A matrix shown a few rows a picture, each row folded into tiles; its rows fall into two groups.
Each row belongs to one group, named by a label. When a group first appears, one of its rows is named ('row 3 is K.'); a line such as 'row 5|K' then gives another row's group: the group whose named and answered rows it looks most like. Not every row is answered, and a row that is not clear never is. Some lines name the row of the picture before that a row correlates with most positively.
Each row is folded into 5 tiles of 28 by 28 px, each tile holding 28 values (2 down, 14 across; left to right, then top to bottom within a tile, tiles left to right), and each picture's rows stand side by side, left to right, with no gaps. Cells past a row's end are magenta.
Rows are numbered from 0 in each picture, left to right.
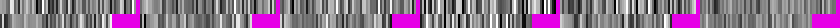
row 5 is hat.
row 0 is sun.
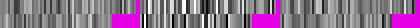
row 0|hat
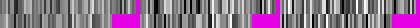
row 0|hat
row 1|hat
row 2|sun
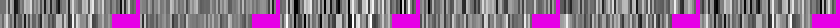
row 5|hat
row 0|hat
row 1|sun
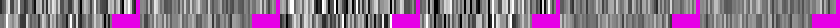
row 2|sun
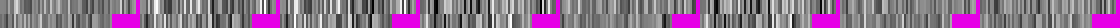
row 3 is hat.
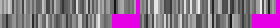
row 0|sun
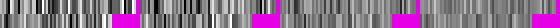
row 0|sun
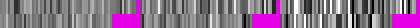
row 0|hat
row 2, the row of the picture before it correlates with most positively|3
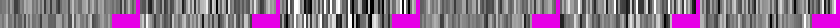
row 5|sun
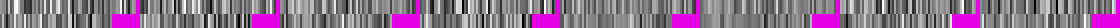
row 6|sun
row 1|sun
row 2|sun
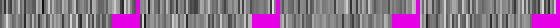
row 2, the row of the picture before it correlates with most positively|7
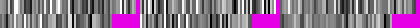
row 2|sun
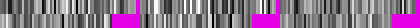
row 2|hat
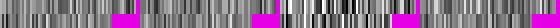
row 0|sun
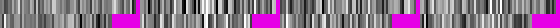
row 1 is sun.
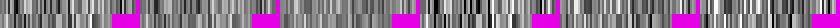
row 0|hat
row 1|hat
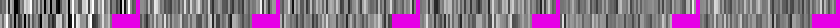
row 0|hat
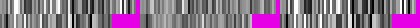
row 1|sun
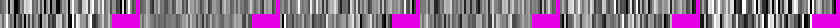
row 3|hat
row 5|sun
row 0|hat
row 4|sun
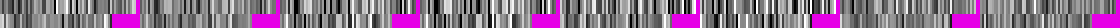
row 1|hat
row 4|sun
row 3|hat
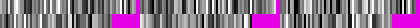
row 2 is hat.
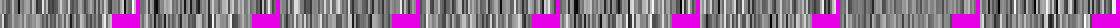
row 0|sun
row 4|hat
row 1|hat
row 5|sun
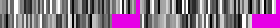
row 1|sun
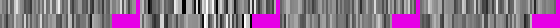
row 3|sun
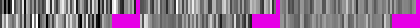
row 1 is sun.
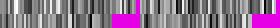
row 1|sun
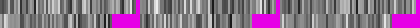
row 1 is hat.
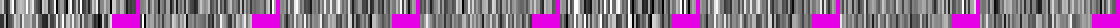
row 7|hat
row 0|sun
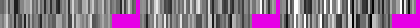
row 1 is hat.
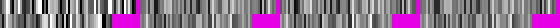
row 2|hat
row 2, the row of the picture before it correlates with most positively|0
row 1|hat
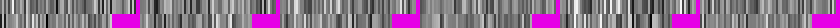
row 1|hat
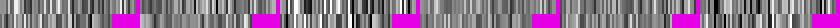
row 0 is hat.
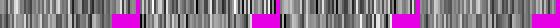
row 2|sun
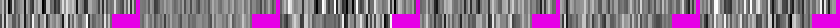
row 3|hat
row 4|sun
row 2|sun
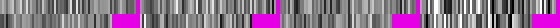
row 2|hat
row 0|sun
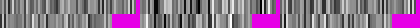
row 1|hat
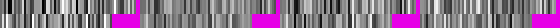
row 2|hat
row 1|hat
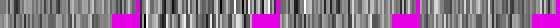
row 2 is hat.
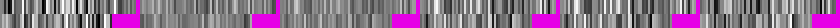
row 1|sun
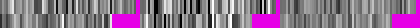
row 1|hat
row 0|sun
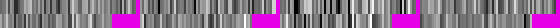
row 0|hat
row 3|sun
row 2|hat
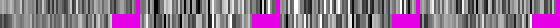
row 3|sun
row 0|sun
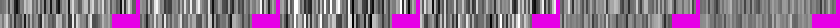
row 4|sun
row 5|hat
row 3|sun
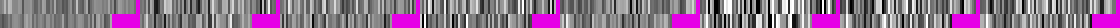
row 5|hat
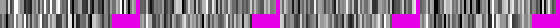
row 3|hat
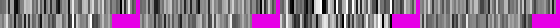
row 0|hat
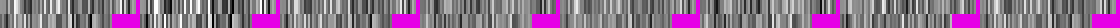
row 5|hat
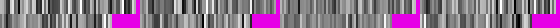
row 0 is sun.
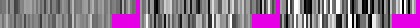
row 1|hat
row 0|hat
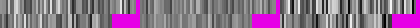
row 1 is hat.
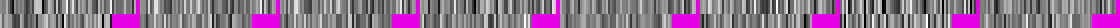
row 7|hat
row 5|sun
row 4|sun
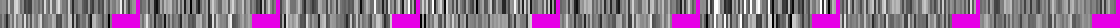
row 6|sun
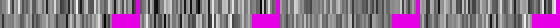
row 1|hat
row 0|sun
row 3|sun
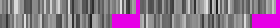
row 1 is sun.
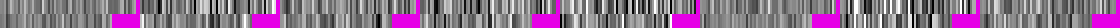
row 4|sun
